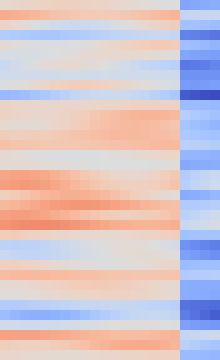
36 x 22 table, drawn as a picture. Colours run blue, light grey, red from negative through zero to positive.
Average level on the scale: 50%. Seam: vertical, 80% of the way across, the left part higher. Roughest part: top right.
